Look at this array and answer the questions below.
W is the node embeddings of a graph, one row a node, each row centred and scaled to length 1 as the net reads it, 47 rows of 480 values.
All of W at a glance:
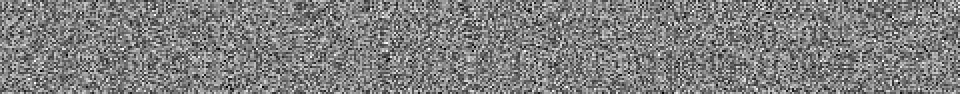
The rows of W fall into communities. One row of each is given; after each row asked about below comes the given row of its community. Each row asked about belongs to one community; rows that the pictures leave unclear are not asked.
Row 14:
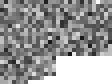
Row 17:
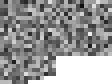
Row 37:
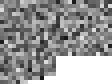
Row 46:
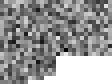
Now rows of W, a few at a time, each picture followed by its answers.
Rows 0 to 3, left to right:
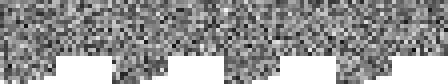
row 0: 46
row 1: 46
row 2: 37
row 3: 46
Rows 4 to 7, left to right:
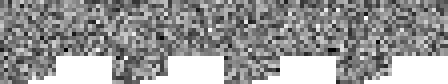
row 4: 46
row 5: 17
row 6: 37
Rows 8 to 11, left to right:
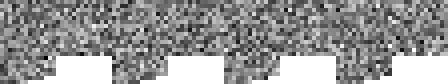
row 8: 37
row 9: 14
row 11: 46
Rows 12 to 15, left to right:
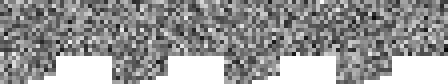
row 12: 46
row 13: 17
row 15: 37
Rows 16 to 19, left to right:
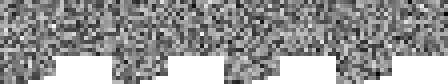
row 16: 14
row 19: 37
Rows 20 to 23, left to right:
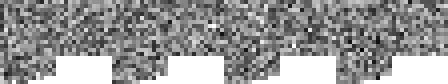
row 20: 14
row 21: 37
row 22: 14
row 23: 46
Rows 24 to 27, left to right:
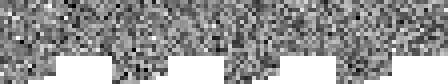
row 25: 37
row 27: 14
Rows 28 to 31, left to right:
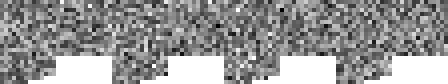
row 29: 14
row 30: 46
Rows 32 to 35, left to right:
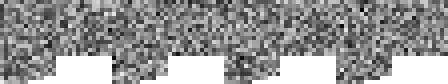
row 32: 14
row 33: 37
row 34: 14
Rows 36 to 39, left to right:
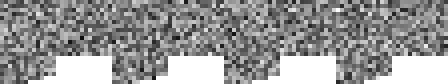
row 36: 14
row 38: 14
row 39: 37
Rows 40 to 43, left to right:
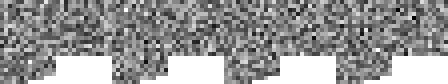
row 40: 14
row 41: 46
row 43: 17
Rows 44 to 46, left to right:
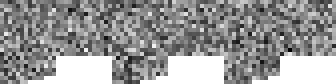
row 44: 37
